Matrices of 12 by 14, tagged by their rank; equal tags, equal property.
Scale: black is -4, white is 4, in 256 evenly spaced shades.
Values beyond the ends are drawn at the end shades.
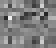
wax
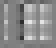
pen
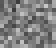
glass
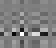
pen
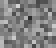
glass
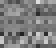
wax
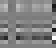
pen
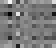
wax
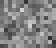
glass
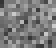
glass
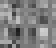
wax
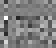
wax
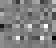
wax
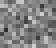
glass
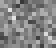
glass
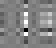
pen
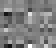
wax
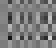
pen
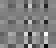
pen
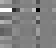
pen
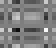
pen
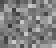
glass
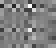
wax
